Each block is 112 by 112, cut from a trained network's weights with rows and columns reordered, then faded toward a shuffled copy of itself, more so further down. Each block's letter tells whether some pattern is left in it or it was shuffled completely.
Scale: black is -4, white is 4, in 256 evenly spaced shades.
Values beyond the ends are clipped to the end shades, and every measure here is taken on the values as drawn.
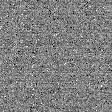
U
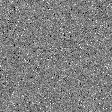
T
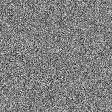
T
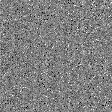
U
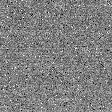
U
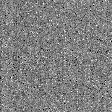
U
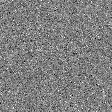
T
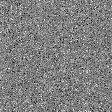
U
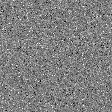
T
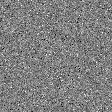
T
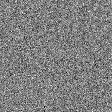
U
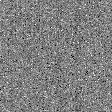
U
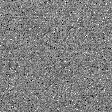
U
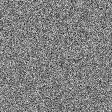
T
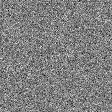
T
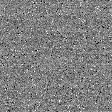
U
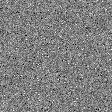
T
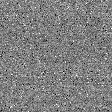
U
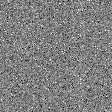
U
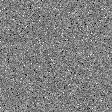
T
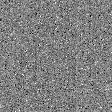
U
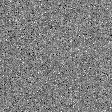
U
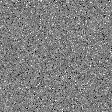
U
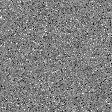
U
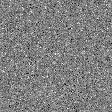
T
